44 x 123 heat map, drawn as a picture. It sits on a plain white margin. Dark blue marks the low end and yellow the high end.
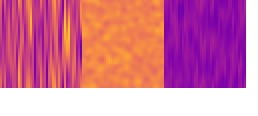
The table splits into one row of 3 panels. Panel 1,1: middling, streaked downward, strong in contrast. Panel 1,2: high, blotchy, faint in contrast. Panel 1,3: low, streaked downward, faint in contrast.
